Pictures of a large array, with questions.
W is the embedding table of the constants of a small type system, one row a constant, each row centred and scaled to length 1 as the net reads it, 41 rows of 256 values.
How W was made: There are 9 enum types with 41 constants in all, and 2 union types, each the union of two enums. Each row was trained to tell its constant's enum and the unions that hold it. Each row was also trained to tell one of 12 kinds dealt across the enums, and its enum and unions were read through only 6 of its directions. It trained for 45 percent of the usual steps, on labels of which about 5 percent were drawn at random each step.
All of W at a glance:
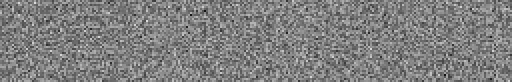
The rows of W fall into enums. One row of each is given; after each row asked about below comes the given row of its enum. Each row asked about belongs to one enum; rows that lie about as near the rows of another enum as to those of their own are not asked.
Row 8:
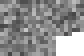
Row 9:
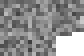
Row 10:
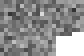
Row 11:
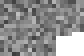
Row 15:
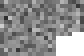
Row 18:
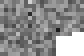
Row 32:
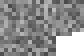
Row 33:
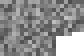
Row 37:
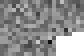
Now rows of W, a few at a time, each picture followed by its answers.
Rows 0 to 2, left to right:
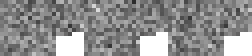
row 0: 8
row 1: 33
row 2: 8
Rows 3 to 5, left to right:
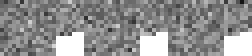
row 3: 10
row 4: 37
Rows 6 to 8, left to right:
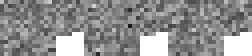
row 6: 10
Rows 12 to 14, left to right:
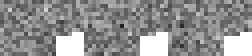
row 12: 32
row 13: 33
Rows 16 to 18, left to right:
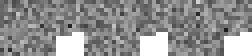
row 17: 9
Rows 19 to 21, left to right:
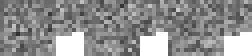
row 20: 32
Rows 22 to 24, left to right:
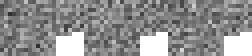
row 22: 10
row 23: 33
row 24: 15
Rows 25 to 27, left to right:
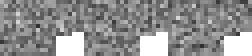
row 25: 33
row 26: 32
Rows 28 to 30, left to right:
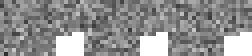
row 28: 15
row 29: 8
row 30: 32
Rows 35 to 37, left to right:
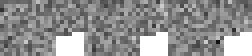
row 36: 8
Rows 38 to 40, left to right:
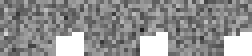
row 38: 10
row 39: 18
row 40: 18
